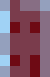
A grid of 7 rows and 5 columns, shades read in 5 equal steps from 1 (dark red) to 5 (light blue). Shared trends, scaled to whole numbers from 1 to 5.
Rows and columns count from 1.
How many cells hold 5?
3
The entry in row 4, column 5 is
3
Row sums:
16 14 12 13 13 12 12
